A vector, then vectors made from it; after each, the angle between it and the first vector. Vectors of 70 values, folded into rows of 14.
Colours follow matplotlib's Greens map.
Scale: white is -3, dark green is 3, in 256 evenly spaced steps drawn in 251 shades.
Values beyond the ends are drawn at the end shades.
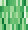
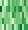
partly aligned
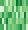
partly opposed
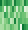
orthogonal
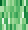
nearly opposite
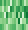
partly opposed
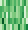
nearly parallel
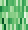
nearly parallel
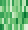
partly opposed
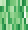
nearly parallel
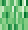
partly opposed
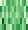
nearly parallel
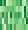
nearly opposite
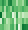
orthogonal
